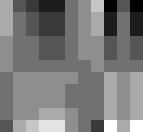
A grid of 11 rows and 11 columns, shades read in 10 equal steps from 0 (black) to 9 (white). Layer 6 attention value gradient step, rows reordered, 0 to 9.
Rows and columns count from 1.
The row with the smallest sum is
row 1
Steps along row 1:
down down down same up up up down up down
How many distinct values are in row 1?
8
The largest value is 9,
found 2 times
